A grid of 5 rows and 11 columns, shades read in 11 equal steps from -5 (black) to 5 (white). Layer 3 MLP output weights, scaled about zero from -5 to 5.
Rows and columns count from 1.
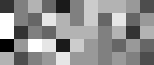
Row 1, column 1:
-3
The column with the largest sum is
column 7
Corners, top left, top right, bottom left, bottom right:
-3 -2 2 -2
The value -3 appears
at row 1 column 1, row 3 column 2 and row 3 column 10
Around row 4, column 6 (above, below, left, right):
2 1 -4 1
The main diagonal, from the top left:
-3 0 0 4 4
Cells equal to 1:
9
